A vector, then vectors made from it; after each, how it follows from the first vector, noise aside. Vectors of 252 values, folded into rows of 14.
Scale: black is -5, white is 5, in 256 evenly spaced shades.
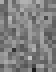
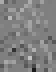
partly zeroed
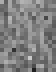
copied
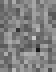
wrapped around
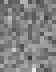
sign-scrambled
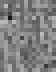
wrapped around
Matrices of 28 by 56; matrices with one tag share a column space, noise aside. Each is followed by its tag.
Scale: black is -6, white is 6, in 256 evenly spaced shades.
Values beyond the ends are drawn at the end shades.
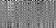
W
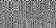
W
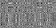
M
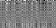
W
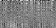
W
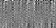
W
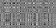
M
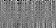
W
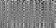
W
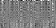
W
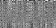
W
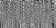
W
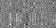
M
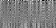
W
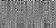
W
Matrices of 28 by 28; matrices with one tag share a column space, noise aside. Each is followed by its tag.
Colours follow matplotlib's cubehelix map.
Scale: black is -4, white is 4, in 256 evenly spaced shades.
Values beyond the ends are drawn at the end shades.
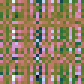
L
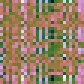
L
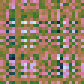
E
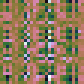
L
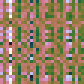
L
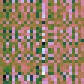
L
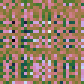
E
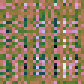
E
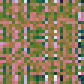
L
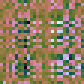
E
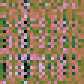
E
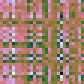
L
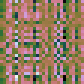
L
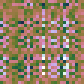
E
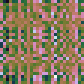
L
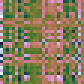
L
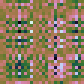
E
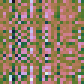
L
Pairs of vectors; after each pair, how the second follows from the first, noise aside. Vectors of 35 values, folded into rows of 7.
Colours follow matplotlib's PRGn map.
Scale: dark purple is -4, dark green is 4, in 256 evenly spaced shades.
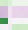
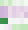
copied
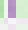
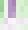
copied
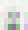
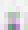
sign-scrambled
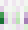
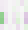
shrunk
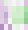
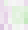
shrunk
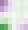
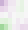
shrunk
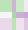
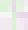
shrunk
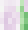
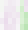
shrunk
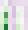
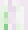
shrunk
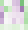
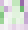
negated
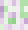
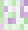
negated
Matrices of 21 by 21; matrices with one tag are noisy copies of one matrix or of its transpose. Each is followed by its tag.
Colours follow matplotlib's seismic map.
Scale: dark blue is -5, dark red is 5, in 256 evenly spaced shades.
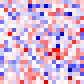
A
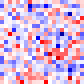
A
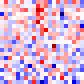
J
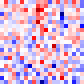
J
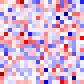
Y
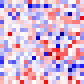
A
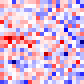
J
